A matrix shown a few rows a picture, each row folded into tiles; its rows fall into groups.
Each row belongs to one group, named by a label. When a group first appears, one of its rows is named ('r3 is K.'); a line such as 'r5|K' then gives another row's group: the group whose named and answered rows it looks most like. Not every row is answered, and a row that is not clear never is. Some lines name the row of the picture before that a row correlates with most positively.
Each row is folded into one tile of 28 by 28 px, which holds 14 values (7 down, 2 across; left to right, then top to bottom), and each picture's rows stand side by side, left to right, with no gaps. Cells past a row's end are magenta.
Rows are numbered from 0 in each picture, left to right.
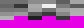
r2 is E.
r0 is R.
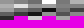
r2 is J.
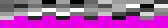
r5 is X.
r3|E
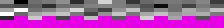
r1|R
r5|R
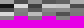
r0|X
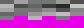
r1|R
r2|X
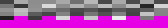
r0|E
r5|X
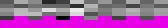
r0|E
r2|E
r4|E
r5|E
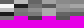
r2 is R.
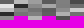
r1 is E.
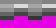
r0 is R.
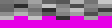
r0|R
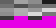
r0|E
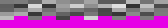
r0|R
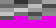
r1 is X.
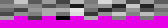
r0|J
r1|E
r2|E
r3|J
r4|X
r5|X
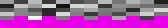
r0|X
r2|X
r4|J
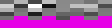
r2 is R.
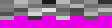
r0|J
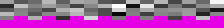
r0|X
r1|J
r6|E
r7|J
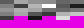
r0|E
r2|R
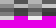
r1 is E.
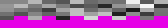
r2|E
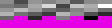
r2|X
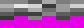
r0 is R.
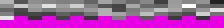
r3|E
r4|X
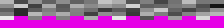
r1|X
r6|J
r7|R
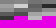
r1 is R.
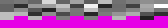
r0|R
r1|J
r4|R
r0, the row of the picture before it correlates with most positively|1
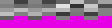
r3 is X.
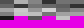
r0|E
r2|R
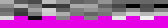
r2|X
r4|R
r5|R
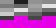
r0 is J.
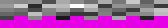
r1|X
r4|J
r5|E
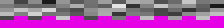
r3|E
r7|R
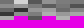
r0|J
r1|E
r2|R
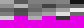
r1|R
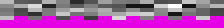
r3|E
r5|X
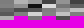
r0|J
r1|X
